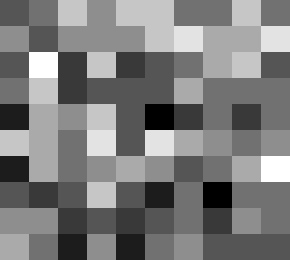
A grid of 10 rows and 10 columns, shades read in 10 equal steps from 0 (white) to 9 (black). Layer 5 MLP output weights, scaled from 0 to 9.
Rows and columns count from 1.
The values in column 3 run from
2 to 8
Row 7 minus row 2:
4 -3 1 0 -1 2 5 2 0 -1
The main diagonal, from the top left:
6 6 7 6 6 1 6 9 4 6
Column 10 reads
5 1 6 5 5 4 0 5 5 6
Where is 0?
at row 3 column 2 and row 7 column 10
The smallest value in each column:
2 0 2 1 2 1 1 3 2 0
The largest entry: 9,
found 2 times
